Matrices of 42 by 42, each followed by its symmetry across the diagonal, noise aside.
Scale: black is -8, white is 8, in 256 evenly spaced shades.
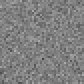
neither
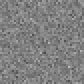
neither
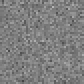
neither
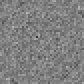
symmetric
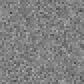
neither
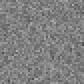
neither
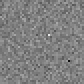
neither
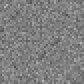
symmetric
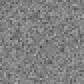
symmetric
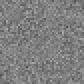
symmetric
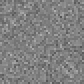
symmetric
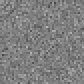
symmetric
